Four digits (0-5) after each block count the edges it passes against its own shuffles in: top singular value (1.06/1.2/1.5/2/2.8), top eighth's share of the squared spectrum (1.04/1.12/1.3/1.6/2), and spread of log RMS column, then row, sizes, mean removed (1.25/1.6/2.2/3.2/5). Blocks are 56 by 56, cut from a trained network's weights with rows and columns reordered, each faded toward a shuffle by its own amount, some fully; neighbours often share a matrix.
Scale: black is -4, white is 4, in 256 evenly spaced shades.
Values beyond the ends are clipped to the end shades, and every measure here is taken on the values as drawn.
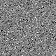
0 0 0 0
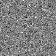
2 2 1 0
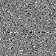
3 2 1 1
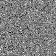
0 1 0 0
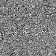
1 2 0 2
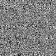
1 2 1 2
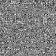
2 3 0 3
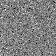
0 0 0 0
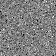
0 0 0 0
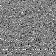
2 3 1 1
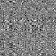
3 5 2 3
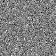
2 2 0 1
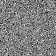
0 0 0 0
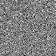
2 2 0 0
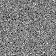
1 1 0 0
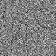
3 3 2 1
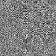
3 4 2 2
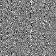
2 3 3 0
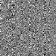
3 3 3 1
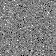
1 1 0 0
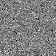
1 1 0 0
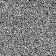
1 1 0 0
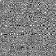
3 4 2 2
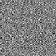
3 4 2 2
